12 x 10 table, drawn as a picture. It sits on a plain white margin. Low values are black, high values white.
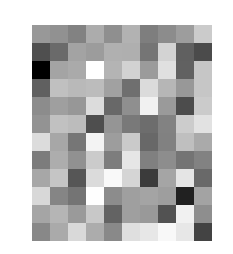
Grain: fine. Mirror symmetry: none. Slope: none. Roughest part: bottom right. Ninth with the lowest average: top left.
